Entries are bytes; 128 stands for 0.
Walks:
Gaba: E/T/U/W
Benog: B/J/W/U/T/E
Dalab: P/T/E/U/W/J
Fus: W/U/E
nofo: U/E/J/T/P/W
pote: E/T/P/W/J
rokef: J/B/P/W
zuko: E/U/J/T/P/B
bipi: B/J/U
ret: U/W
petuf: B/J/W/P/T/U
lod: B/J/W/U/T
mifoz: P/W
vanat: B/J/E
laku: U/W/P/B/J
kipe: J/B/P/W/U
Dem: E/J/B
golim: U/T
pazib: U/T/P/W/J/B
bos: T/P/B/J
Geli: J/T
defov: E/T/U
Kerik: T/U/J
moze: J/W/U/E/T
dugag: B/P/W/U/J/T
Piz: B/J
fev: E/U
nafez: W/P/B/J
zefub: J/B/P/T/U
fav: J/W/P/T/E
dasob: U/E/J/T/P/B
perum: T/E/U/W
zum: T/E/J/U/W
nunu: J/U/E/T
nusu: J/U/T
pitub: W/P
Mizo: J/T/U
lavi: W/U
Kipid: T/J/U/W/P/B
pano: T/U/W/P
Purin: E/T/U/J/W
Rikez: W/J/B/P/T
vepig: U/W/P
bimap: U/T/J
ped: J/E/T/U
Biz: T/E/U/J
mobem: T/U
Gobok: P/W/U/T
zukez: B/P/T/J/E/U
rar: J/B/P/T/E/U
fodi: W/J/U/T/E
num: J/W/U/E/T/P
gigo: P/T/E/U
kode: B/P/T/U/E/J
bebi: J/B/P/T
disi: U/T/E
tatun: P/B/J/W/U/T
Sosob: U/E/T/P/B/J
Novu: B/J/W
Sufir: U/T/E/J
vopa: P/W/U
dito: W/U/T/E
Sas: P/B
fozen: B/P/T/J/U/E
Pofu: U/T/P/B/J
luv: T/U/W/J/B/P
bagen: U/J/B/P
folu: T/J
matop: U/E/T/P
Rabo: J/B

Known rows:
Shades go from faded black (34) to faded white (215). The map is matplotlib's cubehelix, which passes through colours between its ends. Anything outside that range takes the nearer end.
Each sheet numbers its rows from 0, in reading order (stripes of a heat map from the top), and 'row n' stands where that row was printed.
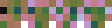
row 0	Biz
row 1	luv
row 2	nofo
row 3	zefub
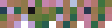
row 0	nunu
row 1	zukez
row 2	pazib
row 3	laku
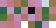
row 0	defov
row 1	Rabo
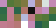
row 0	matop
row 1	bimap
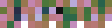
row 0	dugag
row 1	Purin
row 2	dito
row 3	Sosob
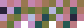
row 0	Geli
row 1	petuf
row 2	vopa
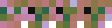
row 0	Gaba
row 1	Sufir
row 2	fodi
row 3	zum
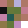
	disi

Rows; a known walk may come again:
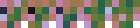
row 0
golim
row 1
Sufir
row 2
vepig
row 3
kode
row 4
bos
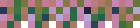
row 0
nafez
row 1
fav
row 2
mifoz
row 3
pitub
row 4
mobem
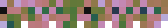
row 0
Kipid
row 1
defov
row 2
Pofu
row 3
disi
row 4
Mizo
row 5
nunu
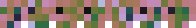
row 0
kipe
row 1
fozen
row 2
vanat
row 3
fodi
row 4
moze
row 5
Dem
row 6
rar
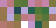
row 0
Purin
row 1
zefub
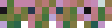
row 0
zukez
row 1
ret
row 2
luv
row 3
Rabo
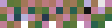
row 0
num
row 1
Benog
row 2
Sas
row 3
bimap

